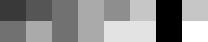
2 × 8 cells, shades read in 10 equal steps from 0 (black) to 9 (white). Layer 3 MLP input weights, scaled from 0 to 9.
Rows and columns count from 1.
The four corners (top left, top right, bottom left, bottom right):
2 7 4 9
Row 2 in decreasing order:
9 8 8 6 6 4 4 0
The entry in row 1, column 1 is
2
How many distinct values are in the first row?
7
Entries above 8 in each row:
0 1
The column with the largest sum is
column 8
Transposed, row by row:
2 4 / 3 6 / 4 4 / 6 6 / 5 8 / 7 8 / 0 0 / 7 9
